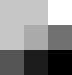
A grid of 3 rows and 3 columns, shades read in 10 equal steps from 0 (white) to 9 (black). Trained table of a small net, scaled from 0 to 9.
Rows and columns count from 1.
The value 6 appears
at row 3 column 1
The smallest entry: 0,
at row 1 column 3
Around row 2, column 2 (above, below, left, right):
2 8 2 5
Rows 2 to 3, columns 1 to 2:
2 3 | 6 8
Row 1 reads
2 2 0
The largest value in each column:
6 8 9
